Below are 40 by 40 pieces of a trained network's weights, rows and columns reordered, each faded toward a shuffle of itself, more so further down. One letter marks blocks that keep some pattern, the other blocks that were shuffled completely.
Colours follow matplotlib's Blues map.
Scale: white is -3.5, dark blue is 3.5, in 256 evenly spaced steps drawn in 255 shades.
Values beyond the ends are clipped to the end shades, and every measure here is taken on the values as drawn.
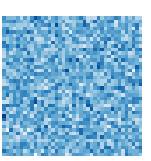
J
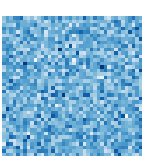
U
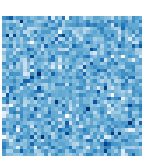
U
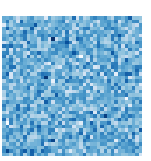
U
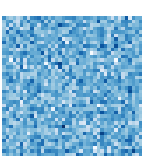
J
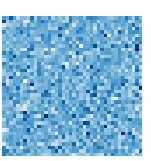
U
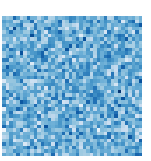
U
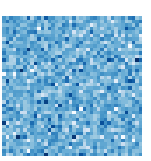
U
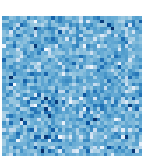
J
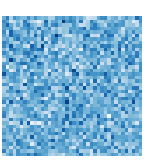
J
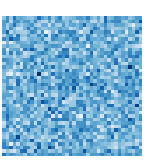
U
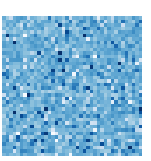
U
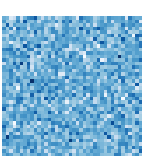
U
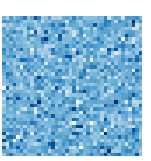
U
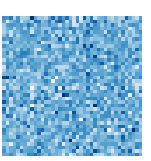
J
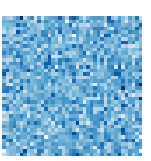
J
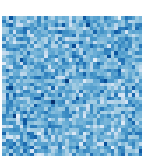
J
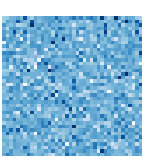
U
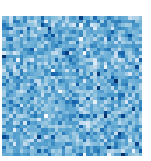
J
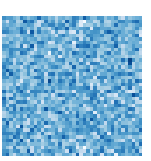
J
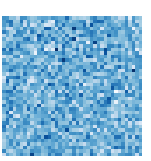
J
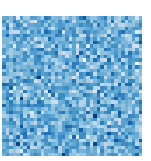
J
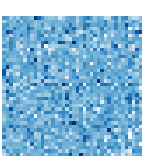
J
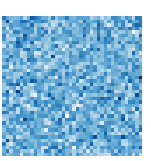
U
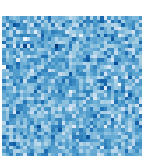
U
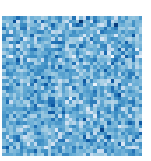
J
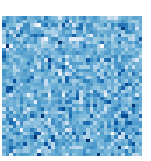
J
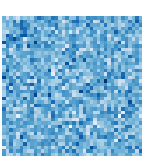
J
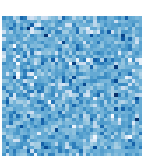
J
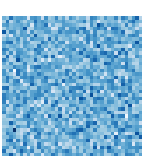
U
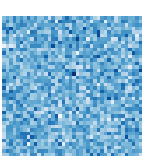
J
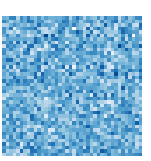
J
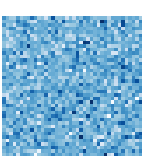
U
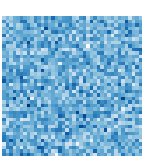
U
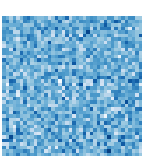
J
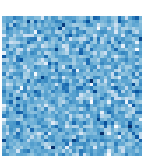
U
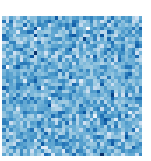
U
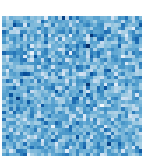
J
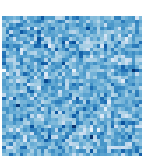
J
